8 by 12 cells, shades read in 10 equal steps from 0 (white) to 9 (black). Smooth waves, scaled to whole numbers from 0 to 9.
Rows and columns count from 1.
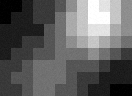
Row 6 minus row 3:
-1 -1 -2 -3 -1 0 3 4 5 6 5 4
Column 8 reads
2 2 2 3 5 6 7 7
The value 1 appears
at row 1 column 10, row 3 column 9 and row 3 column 10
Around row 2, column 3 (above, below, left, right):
8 8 8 7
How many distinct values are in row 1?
8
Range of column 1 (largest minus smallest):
2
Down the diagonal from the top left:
9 8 8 7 6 5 6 7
